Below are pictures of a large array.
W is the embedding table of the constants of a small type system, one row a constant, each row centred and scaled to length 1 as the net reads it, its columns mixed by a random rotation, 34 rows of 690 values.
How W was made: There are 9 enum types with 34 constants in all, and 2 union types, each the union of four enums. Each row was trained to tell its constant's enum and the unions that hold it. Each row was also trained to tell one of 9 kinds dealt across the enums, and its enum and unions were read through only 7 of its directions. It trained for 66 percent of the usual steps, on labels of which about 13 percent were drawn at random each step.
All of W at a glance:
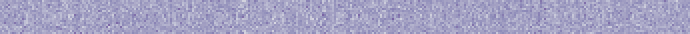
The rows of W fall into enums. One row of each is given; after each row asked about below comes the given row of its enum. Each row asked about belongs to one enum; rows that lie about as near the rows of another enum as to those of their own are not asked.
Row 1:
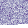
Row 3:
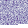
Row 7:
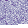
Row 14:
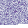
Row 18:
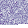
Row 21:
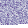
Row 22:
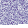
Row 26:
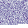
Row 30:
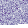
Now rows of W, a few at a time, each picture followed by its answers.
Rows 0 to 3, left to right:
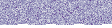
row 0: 3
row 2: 26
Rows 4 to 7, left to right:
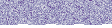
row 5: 1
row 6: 1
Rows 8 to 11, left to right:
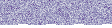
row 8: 18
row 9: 3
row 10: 26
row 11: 1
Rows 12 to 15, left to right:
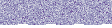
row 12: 18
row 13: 7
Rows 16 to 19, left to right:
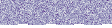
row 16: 22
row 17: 14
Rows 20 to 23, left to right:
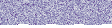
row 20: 7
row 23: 21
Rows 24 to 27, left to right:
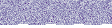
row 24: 7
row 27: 26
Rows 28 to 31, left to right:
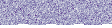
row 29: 3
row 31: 7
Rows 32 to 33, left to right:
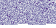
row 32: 3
